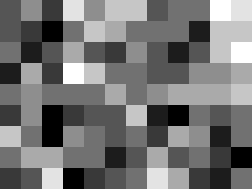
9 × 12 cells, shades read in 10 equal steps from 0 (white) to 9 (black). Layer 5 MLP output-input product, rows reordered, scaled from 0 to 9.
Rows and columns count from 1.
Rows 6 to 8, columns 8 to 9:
8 9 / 7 3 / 3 6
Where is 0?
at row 1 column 11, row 3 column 12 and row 4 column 4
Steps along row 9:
down down up down down down down up up up down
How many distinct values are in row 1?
7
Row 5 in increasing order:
2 3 3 3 3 4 4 5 5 5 5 5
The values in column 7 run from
2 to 6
